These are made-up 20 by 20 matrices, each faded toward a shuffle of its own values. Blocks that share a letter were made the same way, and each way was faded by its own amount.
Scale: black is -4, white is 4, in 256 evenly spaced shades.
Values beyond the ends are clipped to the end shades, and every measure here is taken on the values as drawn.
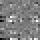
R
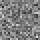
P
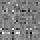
R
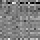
R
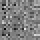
R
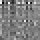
R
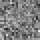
P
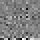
R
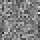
P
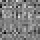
R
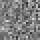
P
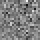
P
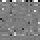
R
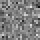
P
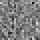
P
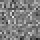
P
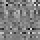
R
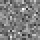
P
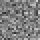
P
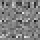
R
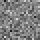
P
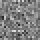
P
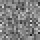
P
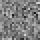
P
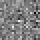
P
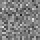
P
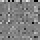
R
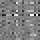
R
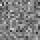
P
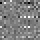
R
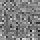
P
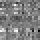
R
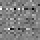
R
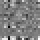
R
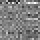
R
